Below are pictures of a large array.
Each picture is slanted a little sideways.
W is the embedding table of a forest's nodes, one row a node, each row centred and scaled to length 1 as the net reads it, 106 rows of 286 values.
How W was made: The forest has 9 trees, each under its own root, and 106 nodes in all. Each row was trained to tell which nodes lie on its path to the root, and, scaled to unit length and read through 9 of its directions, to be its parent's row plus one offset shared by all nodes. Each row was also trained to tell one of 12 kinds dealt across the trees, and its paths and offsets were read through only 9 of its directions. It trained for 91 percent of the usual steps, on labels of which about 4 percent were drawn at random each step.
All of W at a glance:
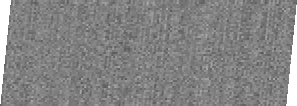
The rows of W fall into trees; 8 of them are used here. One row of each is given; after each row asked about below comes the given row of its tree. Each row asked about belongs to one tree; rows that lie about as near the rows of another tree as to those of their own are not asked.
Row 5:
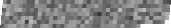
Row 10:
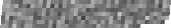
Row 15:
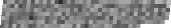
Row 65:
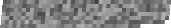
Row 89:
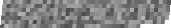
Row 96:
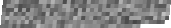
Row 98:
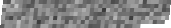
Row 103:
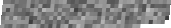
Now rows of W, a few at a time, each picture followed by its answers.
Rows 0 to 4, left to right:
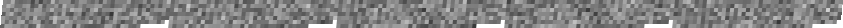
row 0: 15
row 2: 15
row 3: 96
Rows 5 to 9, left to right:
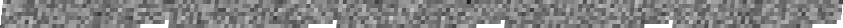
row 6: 103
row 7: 89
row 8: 5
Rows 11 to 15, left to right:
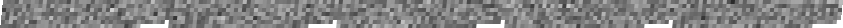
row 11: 103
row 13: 15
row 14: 98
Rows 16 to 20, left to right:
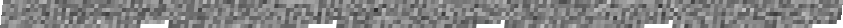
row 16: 15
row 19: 96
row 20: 96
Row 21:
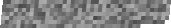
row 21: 65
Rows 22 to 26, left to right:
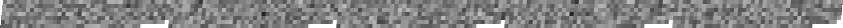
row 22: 89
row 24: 15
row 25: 15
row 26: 10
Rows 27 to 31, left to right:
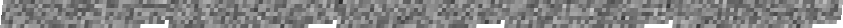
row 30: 103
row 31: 103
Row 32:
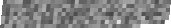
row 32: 96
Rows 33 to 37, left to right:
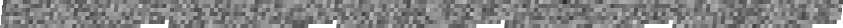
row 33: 96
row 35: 15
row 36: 5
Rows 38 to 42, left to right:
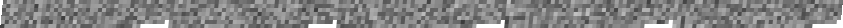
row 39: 15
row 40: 103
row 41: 89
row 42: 10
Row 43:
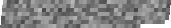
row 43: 89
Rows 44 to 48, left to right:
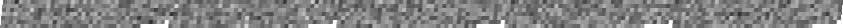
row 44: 10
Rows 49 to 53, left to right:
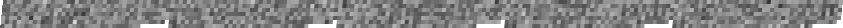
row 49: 96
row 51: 89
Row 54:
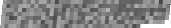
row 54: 10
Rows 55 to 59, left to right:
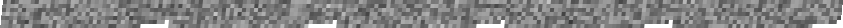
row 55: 10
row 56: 103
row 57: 15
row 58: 98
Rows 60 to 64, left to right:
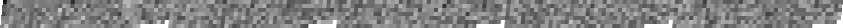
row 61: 10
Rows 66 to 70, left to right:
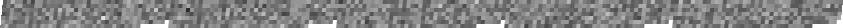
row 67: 103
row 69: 10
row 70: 10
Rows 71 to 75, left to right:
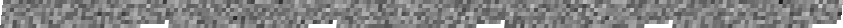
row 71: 96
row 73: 10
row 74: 89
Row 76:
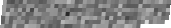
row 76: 89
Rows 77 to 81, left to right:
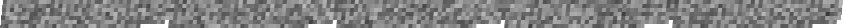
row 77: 5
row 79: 103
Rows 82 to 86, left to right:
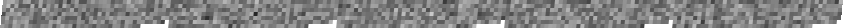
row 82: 98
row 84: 103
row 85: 15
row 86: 103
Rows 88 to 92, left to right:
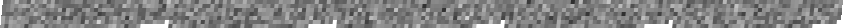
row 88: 103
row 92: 15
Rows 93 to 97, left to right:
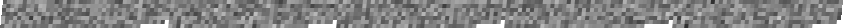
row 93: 98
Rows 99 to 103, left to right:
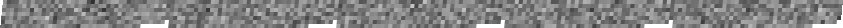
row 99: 89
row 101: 96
